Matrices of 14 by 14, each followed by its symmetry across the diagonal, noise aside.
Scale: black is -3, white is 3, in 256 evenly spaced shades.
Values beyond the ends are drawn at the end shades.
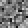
symmetric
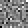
antisymmetric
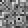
symmetric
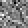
antisymmetric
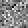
neither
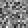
neither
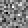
antisymmetric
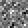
symmetric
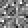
symmetric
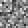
symmetric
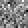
neither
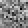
neither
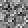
symmetric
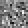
antisymmetric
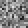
neither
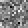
neither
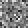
symmetric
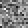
neither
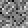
symmetric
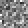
symmetric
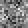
antisymmetric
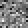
neither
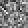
neither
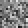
antisymmetric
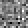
antisymmetric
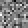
antisymmetric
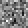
neither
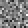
antisymmetric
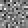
antisymmetric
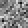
symmetric
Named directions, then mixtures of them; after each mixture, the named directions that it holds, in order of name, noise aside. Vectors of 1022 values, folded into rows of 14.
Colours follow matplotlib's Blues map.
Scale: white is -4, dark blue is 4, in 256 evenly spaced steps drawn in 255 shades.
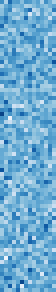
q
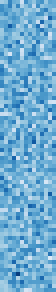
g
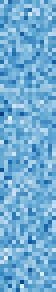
q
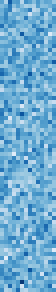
g, q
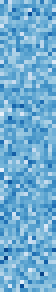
q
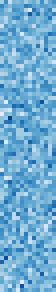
q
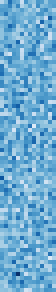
g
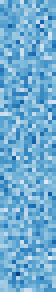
g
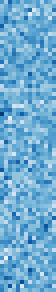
q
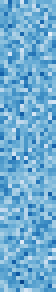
g, q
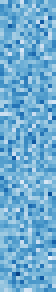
g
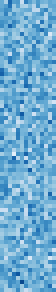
g, q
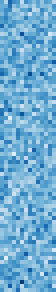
g, q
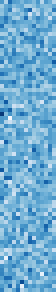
q
